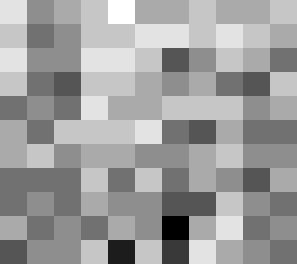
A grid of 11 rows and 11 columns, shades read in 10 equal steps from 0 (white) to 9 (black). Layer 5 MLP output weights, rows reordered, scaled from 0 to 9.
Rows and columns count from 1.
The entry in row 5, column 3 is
5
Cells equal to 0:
1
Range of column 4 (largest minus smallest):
4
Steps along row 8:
same same down up down up down up up down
